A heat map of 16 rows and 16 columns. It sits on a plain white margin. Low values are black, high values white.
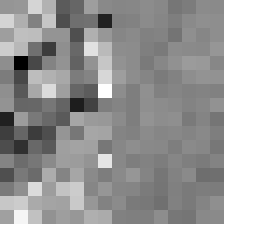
The bottom left is the ninth with the highest average. The halves do not mirror each other. There are no regular stripes. A vertical seam about 50% of the way across splits the table, and the right part is calmer. A few values lie far out on both sides of the bulk. No overall slope runs across the table.
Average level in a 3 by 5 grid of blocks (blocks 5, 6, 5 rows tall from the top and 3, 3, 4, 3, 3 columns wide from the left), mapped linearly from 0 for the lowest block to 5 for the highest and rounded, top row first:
41323 | 02332 | 45322
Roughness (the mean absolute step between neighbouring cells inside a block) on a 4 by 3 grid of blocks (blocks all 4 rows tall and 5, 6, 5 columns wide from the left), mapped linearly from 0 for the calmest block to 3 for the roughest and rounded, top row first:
320 | 320 | 210 | 210
